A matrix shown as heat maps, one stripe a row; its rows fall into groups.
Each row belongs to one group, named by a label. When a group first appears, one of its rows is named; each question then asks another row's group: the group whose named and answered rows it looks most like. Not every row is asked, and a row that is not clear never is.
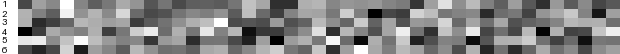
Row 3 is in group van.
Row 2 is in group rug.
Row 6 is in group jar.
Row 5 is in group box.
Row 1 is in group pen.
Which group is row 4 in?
jar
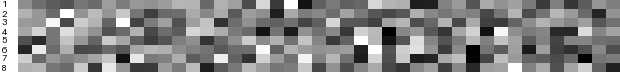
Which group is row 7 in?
box
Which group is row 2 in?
rug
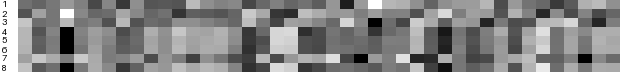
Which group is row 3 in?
rug
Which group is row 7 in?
box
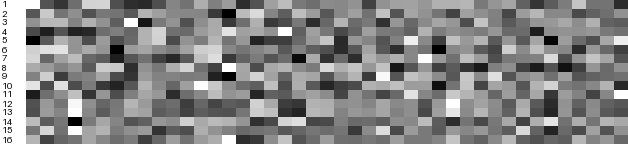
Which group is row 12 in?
pen
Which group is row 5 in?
jar
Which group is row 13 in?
pen
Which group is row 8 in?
box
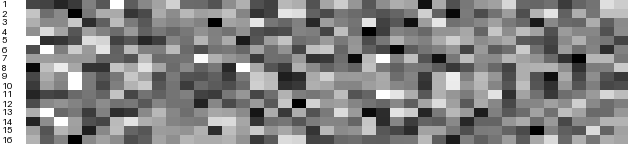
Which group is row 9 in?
pen
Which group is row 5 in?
van
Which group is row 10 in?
pen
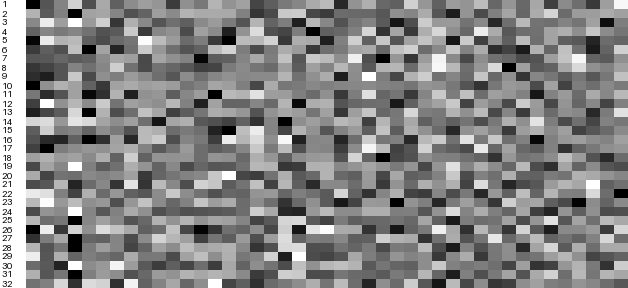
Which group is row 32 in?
box
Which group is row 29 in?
rug
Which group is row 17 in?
jar
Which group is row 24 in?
pen
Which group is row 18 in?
rug
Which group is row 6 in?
jar
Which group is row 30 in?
rug
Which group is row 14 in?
box
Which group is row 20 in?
van
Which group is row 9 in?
jar
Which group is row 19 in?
pen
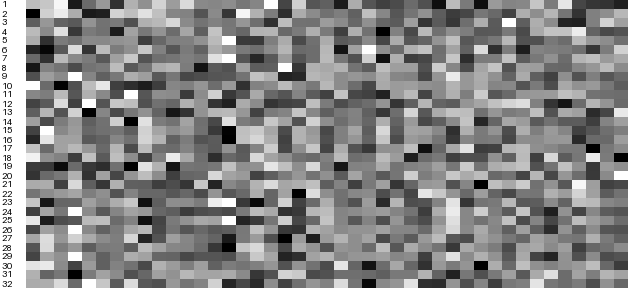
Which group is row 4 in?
rug
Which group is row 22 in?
rug
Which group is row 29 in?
pen
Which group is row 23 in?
van
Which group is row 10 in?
van
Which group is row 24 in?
pen
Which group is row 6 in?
jar
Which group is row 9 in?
pen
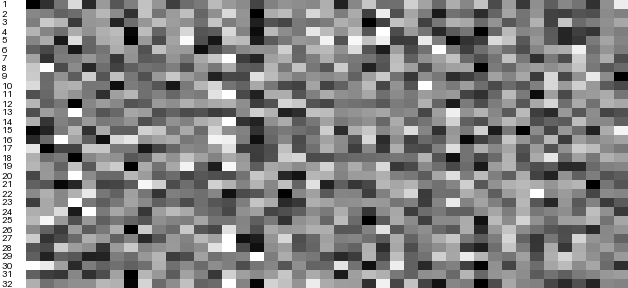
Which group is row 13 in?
pen
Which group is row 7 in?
van
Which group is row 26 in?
box
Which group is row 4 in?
box
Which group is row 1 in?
jar
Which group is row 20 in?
pen
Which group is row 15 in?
jar
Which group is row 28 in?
van
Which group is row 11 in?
van
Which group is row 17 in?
van
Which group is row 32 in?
box
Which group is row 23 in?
pen
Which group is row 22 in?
box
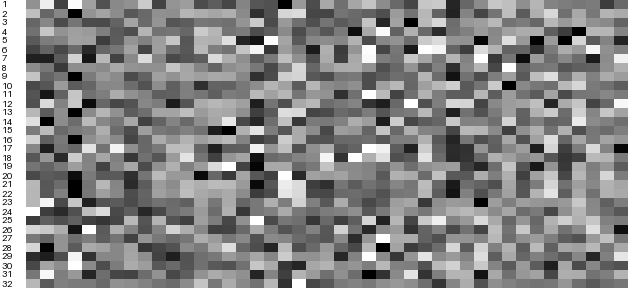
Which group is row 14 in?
van
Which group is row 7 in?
jar
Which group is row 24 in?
van
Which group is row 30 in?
pen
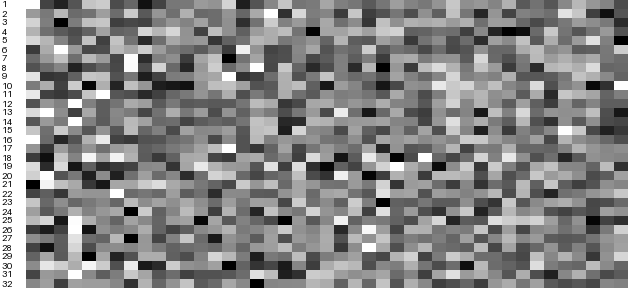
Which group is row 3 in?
van
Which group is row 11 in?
van
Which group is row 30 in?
box
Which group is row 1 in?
van
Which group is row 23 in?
rug
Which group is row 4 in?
jar
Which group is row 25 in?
box
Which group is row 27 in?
box
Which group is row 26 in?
jar
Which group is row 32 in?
box
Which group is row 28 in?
jar
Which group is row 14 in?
pen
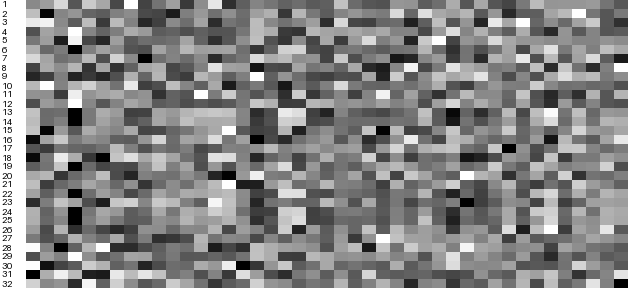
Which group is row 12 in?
pen
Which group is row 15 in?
van
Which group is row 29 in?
pen
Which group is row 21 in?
van
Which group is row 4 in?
pen
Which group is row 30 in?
van
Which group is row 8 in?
jar
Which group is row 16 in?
jar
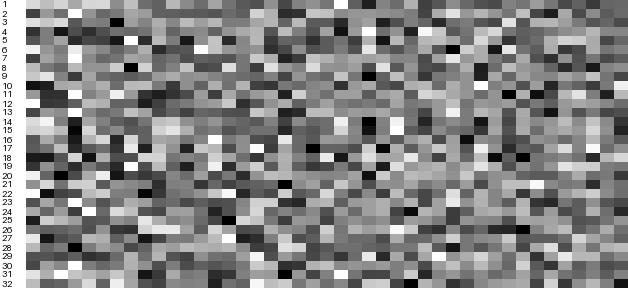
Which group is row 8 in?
box
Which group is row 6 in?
rug
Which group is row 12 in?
van
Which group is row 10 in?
jar
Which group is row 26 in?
jar
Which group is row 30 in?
pen
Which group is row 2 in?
pen
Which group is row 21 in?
box
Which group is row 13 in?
pen
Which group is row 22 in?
van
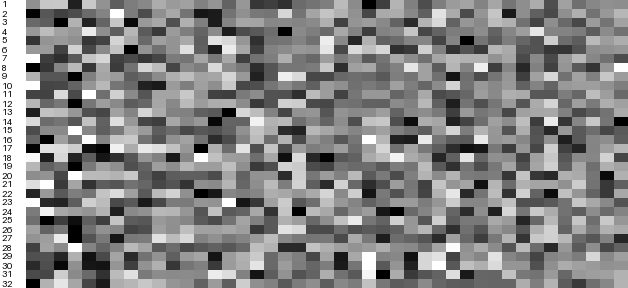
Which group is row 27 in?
rug
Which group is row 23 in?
van
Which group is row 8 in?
jar
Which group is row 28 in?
pen
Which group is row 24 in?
rug
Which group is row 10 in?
van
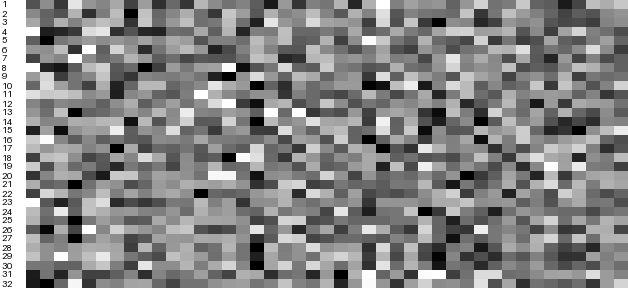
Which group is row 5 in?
jar
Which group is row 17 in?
rug
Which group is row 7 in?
pen
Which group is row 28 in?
box
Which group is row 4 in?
van
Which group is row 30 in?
box
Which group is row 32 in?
jar
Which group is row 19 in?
rug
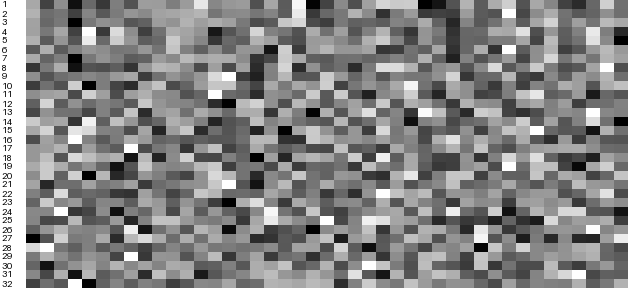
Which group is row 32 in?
jar
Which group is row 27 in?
jar
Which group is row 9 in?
van
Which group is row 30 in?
jar
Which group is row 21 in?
van
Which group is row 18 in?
box
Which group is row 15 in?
box
